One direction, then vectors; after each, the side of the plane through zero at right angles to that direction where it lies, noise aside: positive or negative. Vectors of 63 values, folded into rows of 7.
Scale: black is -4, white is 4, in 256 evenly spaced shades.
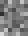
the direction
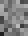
negative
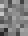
negative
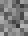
positive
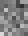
positive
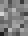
negative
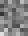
positive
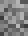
negative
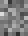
negative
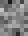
negative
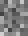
positive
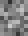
negative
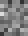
negative
